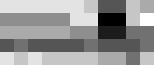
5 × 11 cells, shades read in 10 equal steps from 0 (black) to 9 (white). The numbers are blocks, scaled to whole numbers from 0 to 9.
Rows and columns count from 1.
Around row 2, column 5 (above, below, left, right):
8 6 5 8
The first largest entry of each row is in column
1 11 1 2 1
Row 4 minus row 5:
-5 -3 -5 -4 -4 -4 -3 -3 -3 -1 -3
